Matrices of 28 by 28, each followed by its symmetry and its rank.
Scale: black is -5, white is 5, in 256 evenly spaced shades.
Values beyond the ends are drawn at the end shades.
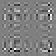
antisymmetric, rank two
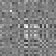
symmetric, rank three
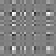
symmetric, rank one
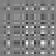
symmetric, rank one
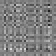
antisymmetric, rank two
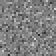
antisymmetric, full rank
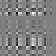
neither, rank one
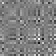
symmetric, rank three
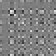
symmetric, rank three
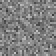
antisymmetric, full rank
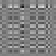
neither, rank one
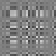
symmetric, rank one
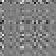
antisymmetric, rank two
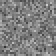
antisymmetric, full rank
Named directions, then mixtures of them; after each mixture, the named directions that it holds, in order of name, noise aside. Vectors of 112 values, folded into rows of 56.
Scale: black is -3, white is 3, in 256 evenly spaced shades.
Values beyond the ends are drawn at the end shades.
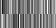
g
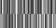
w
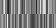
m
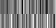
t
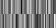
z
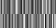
w, z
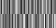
w, z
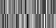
m, z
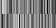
g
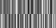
g, w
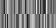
m, z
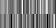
t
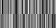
t, w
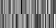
z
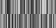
m, w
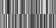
m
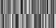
t, z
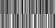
t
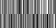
g, t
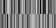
m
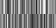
m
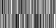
g, z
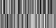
m, w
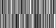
g, z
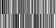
g, z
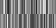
m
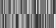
z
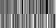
t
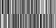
g, m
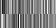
g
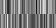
m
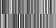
g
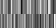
m, z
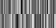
t, z
